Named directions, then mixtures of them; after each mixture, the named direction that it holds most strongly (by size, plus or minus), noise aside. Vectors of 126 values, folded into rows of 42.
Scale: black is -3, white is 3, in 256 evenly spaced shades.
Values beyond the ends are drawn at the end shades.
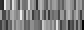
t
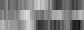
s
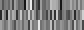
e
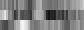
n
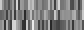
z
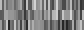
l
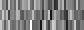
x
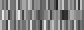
x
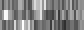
n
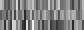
z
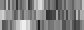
n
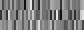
e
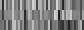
l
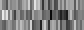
x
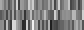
z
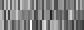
x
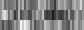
n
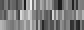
s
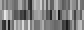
l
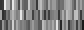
t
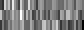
t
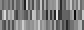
e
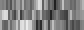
n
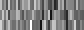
x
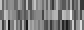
l
